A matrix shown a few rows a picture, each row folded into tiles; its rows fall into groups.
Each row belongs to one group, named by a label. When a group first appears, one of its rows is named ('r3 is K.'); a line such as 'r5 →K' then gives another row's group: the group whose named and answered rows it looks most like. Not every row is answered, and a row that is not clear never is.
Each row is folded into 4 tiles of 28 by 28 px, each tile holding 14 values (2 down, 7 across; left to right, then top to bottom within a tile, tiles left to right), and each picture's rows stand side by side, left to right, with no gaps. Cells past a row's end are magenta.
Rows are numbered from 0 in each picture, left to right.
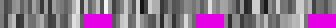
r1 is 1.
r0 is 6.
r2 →6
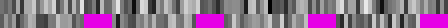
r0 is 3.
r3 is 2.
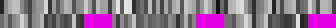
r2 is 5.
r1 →2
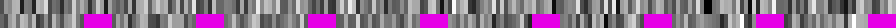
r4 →5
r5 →5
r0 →1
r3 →2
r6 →3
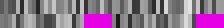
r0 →3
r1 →6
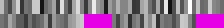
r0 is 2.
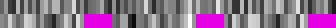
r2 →3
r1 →6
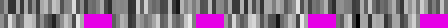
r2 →3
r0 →3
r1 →6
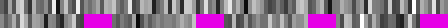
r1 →2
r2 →2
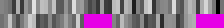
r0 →3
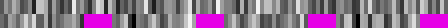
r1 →6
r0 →1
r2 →3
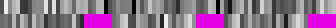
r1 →1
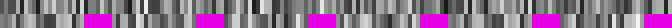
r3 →3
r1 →6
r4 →3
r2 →1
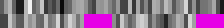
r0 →1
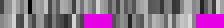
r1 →6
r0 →5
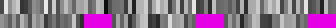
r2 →3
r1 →3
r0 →5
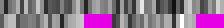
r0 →1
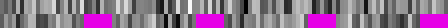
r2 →6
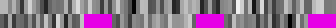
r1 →6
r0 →2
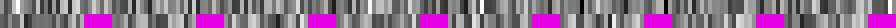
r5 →1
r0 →2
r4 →6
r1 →3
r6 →1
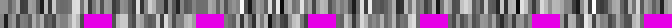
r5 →6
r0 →6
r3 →6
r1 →1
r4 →2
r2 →5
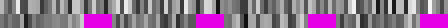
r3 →2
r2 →6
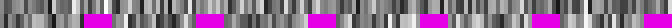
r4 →3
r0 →6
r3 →1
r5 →1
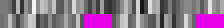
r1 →1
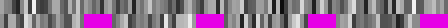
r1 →1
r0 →6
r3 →5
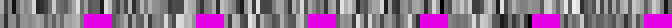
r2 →6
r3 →5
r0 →6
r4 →5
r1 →1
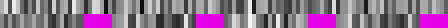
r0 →2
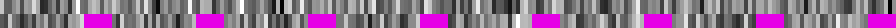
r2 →5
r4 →1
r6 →5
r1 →2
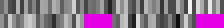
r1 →5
